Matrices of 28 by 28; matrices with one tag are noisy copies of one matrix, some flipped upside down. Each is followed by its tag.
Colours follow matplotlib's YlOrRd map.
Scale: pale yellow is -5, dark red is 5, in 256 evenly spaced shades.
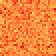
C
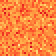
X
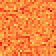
C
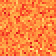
X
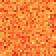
C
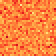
C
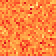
X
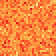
X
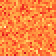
X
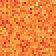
X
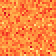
X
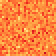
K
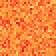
X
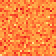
C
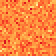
X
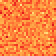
C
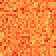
C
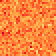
X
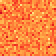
C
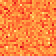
C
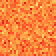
X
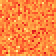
K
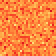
C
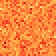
X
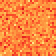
C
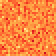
K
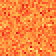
X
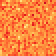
K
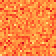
C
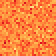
X
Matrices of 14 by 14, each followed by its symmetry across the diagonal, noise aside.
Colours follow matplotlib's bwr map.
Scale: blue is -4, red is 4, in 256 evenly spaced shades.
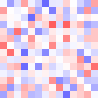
antisymmetric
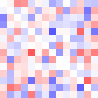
antisymmetric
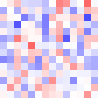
neither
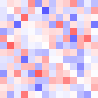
antisymmetric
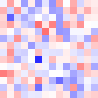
neither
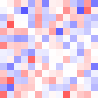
antisymmetric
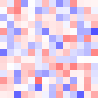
neither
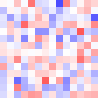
neither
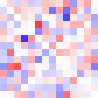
antisymmetric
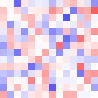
neither
